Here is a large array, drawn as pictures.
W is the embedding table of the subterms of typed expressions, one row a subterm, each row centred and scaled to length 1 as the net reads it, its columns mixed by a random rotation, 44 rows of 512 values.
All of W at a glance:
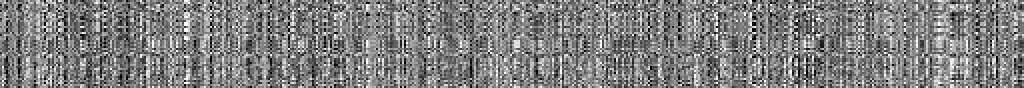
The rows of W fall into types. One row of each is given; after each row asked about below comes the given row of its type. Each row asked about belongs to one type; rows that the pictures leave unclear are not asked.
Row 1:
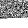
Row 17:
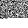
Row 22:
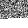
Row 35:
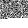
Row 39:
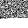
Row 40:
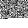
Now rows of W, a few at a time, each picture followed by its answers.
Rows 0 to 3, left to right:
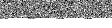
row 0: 39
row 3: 35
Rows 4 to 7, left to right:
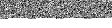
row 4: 22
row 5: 17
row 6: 39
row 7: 1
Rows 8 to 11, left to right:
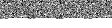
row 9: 17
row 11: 39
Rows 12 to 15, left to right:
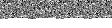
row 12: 39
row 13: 1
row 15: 39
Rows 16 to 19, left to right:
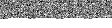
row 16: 35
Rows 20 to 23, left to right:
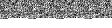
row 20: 22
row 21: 22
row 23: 22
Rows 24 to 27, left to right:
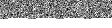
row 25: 22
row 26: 17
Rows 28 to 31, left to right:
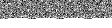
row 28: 39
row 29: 35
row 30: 35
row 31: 22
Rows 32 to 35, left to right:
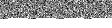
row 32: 35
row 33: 40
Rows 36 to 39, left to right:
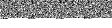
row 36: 35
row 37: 35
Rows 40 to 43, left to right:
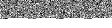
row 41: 39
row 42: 40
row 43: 22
